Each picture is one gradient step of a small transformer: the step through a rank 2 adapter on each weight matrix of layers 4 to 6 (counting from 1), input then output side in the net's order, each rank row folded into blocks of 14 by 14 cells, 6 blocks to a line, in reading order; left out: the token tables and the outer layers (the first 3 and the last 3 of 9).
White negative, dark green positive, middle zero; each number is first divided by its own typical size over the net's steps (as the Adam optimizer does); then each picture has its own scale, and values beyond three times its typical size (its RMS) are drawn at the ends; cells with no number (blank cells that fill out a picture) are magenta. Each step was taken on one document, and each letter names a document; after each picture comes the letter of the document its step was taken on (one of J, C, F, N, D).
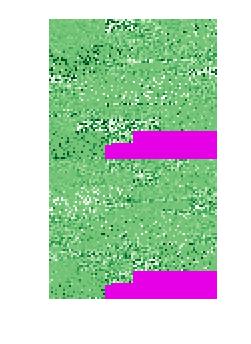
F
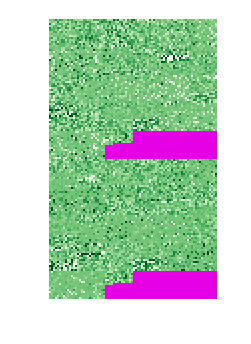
F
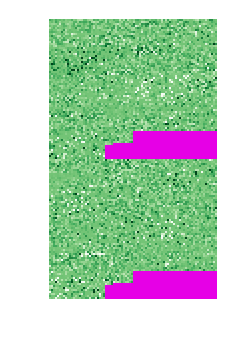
F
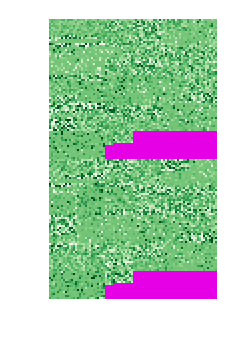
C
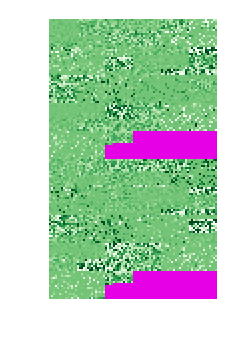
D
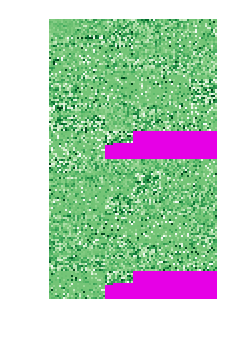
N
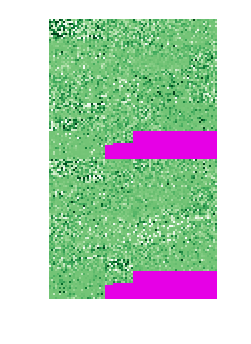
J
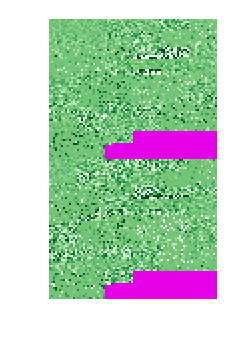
C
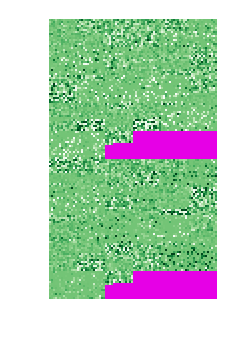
F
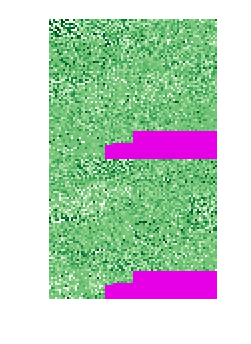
J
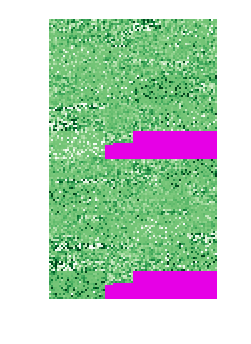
N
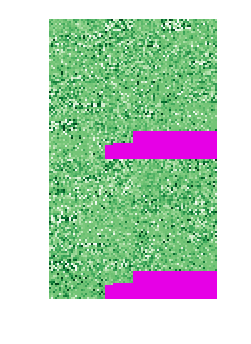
J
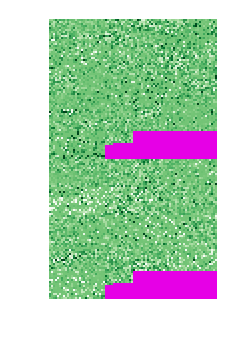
F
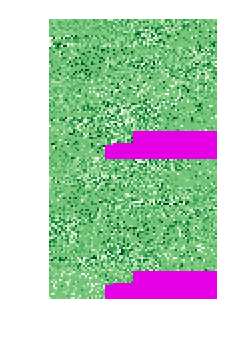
C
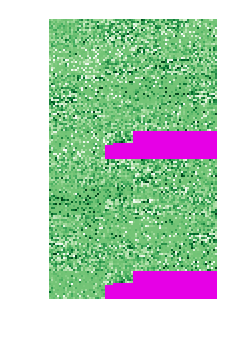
N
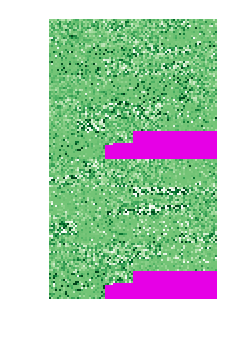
C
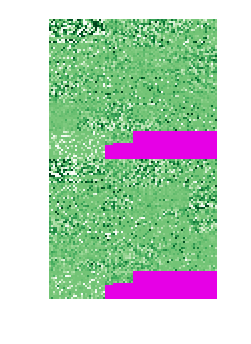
D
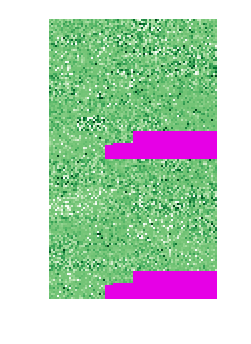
J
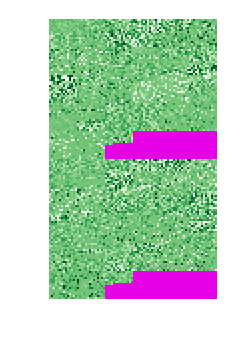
J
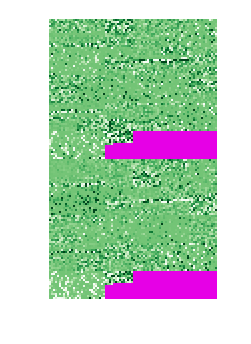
N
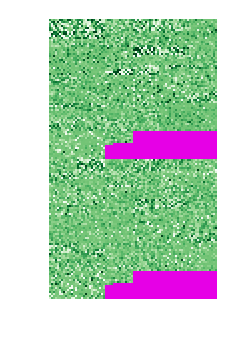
J
